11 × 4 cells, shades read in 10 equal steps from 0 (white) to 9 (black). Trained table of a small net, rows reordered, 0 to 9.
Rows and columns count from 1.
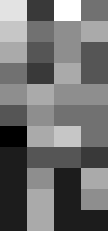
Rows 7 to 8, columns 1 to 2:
9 3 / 8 6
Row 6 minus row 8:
-2 -2 -1 -2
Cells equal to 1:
1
